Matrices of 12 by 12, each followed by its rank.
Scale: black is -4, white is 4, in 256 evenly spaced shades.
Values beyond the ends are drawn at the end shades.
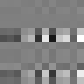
one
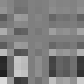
one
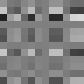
one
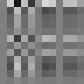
one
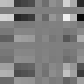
one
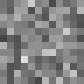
full rank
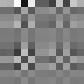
one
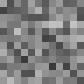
full rank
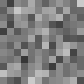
full rank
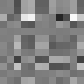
two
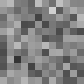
full rank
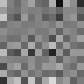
two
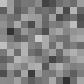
full rank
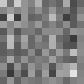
two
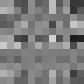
two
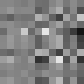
two
